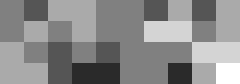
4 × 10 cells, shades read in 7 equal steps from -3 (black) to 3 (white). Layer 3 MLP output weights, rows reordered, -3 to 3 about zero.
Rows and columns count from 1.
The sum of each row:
1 7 3 -1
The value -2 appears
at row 4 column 4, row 4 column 5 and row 4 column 8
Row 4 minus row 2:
1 0 -1 -3 -2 0 -2 -4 1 2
